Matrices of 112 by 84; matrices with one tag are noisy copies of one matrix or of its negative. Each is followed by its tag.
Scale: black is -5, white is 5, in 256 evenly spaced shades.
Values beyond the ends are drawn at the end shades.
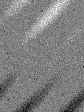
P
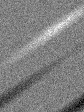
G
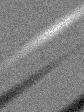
G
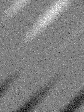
P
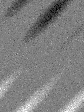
P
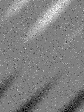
P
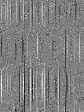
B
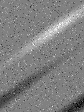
G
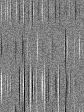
B
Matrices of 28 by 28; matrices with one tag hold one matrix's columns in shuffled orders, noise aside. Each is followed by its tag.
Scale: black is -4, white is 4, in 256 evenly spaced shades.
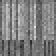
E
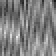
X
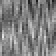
X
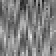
X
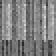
E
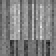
E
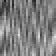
X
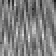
X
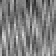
X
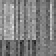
E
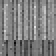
E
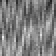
X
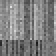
E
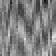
X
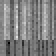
E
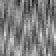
X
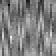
X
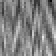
X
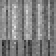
E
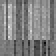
E
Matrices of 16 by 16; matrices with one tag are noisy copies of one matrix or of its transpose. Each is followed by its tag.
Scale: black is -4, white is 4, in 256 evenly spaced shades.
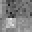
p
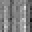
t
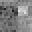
p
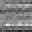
t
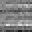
t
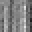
t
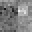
p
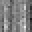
t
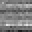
t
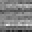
t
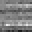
t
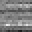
t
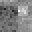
p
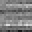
t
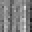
t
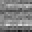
t
